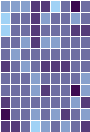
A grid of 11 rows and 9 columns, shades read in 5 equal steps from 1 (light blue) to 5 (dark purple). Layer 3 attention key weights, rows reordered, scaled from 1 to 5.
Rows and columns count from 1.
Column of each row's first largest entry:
8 4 4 4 1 1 1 8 1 1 1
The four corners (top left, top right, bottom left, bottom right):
2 3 4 4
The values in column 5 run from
2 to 4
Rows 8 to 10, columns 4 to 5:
2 4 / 3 3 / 2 3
